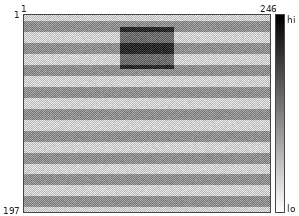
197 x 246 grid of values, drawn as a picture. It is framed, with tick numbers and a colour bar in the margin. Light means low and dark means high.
Average level on the scale: 30%. Stripes: horizontal, repeating 9 times. Slope: none. Ninth with the highest average: top middle. Odd patch: higher, in the top middle.
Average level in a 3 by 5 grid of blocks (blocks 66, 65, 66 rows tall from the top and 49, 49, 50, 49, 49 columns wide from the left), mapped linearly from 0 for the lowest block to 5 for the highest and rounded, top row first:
00500 | 00000 | 00000
